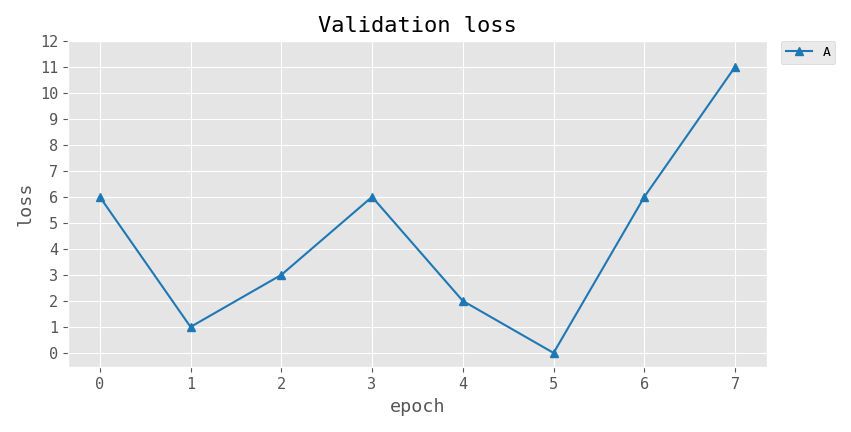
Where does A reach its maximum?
7
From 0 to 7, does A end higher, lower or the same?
higher
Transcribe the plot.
Title: Validation loss
x-axis: epoch, ticks 0 1 2 3 4 5 6 7
y-axis: loss, ticks 0 1 2 3 4 5 6 7 8 9 10 11 12
Legend: A
Values:
A: 6 1 3 6 2 0 6 11
